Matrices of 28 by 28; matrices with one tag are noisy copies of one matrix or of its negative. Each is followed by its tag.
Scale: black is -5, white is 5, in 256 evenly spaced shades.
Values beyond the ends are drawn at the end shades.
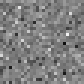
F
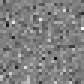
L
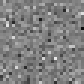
L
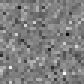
F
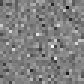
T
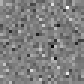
T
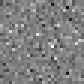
T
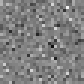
T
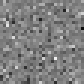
L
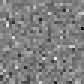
L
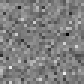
F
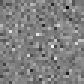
T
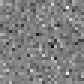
T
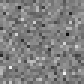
F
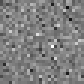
T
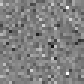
T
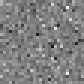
T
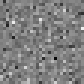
L
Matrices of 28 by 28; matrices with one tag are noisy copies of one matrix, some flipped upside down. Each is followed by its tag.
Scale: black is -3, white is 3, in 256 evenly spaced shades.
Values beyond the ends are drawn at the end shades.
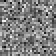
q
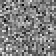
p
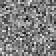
p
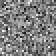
p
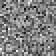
p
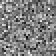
p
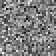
p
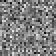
q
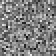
p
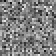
q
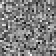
p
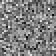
p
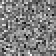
p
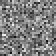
q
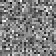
q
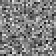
q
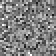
p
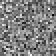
p
